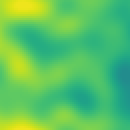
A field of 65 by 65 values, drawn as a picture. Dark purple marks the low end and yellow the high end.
The field is smooth, with broad soft blobs. No single row or column stands out from its neighbours. The field climbs toward the left.
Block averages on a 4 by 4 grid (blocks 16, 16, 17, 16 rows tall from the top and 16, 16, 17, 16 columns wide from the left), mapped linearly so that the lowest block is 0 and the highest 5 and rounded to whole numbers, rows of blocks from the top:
5 4 3 1 | 4 1 2 1 | 4 3 2 0 | 4 3 2 1
